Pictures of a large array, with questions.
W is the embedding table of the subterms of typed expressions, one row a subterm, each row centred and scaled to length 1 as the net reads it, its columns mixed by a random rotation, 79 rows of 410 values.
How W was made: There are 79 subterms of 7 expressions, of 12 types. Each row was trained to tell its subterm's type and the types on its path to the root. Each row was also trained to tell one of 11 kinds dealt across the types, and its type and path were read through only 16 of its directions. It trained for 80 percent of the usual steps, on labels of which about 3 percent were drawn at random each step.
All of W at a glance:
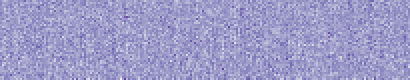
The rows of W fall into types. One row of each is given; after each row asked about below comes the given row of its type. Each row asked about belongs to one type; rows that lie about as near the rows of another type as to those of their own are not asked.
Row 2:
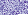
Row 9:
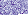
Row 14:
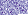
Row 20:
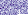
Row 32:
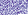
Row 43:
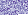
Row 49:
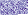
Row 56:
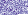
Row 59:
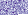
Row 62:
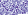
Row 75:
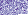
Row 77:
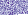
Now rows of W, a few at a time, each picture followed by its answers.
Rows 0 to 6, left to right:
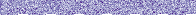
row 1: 43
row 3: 62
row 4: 43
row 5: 77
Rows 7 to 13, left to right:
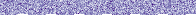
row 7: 20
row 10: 62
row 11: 32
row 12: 77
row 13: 32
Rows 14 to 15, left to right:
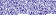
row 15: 32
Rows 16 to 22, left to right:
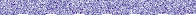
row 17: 2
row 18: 75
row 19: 75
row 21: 62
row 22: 49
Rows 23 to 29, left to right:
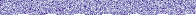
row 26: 9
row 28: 32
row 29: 77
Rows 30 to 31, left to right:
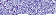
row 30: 62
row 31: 75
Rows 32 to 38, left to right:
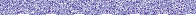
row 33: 9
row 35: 56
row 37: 43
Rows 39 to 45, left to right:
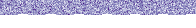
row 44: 32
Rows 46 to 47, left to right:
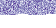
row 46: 20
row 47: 75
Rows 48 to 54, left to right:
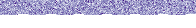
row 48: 43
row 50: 49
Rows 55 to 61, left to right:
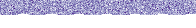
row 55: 75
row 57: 32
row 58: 59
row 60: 77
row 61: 75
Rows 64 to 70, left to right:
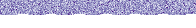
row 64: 62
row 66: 62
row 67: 20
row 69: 2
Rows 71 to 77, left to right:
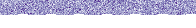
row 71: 49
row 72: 59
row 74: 2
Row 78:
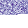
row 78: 77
